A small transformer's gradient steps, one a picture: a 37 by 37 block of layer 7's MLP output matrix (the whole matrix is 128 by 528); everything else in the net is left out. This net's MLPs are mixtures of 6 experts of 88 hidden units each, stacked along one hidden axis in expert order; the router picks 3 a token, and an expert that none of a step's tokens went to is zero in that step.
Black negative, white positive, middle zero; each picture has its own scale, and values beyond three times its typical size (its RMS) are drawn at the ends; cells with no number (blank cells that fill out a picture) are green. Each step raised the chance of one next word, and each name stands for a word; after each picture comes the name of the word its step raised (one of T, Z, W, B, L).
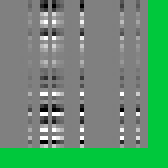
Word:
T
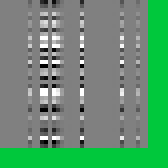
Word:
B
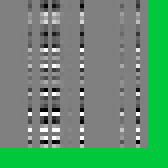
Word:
T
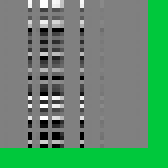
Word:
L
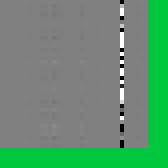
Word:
B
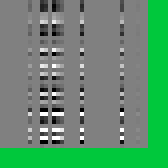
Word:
T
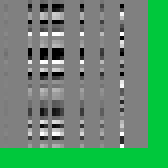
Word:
T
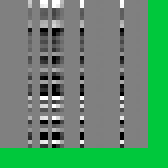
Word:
L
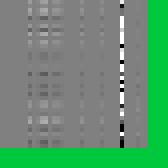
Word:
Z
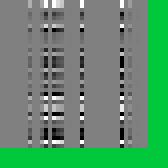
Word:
L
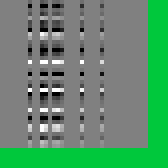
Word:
B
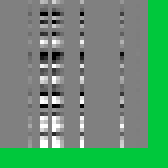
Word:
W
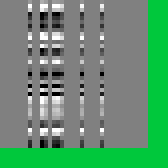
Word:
Z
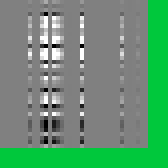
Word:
Z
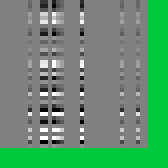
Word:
T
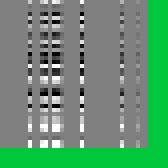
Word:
W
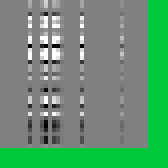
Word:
Z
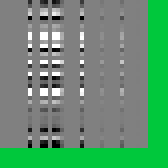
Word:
B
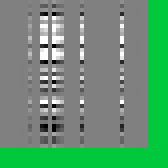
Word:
Z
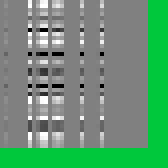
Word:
Z
